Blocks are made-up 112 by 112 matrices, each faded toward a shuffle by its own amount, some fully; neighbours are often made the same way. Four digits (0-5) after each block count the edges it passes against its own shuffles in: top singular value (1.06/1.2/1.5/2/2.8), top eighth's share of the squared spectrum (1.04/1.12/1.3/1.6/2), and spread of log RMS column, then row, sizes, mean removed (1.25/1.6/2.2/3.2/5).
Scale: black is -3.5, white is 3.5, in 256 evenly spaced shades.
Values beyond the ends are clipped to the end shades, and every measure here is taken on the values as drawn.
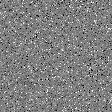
2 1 0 0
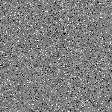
3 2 0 0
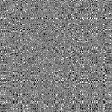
5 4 3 3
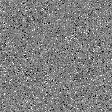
3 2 1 0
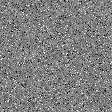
2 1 0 0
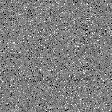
4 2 1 1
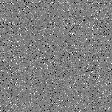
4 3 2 1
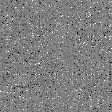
3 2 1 1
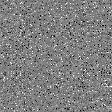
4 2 1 1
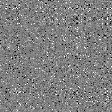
4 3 2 2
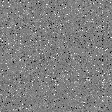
3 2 1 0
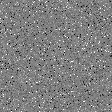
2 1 0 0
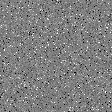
2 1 0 0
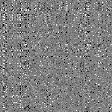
4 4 3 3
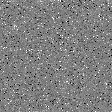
2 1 0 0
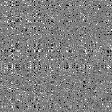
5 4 2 3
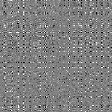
5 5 4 4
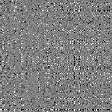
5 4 3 3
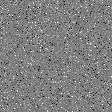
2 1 0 0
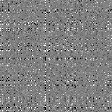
5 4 3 3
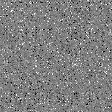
3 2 1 1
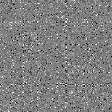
4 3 2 2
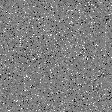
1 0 0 0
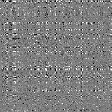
5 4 3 3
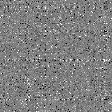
4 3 2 2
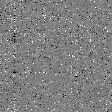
4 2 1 1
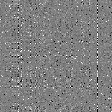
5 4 3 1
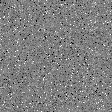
0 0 0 0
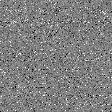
1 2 0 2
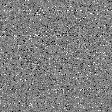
1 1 0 2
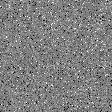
0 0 0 1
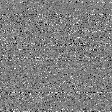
2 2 0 3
